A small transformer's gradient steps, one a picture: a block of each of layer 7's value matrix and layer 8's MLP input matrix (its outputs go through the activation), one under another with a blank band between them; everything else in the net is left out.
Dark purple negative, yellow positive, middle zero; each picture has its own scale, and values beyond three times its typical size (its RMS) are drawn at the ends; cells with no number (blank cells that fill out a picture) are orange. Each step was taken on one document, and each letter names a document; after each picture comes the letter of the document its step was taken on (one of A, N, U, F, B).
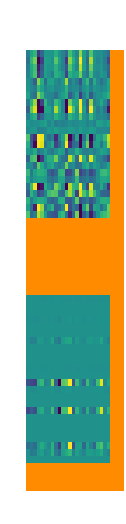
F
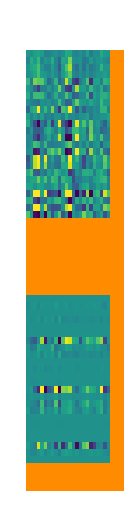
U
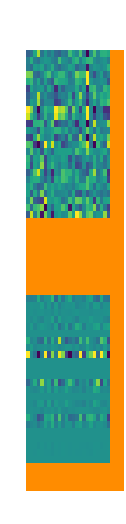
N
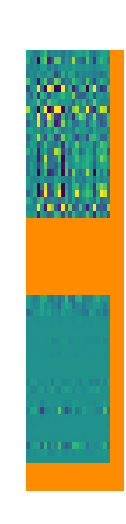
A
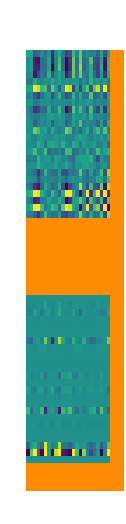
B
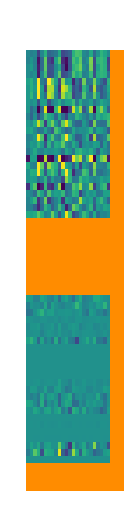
A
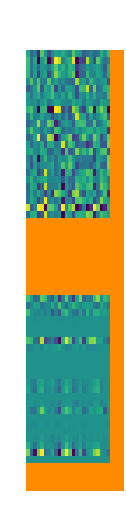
A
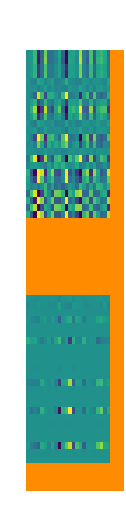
F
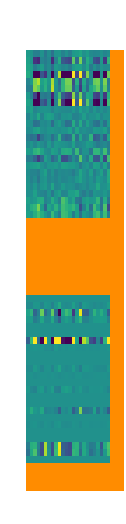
B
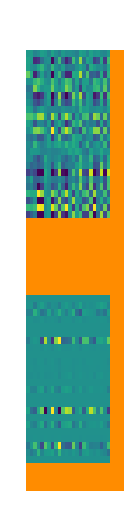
B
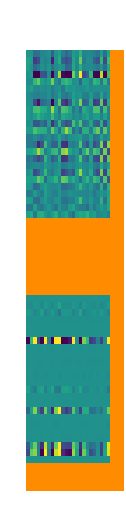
B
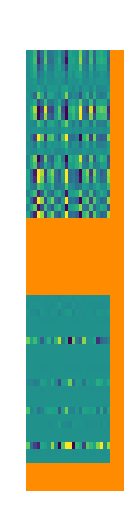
F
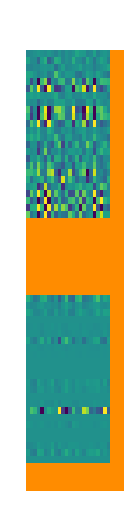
A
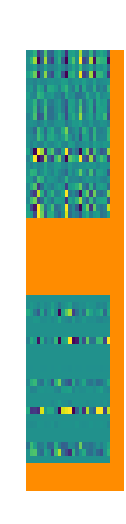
F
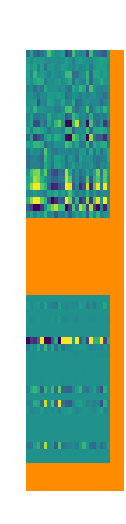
U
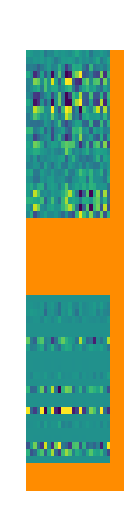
B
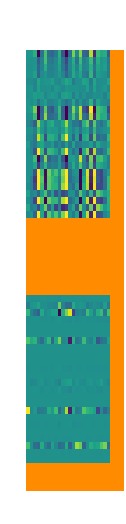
F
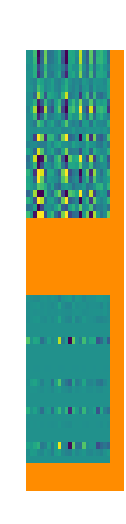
F
